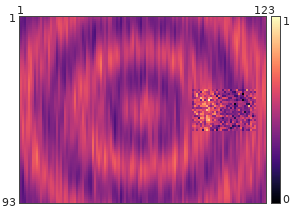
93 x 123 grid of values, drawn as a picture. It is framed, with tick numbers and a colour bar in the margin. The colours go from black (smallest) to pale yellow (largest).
No overall slope runs across the table. Concentric rings centre on the centre. An odd patch, rougher than its surroundings, sits in the middle right. The middle right is the roughest part.
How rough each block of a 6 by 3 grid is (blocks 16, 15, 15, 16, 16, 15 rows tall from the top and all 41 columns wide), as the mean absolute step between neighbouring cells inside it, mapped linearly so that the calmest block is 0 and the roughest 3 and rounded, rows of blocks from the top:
0 0 0
0 0 0
0 0 3
0 0 3
0 0 0
0 0 0
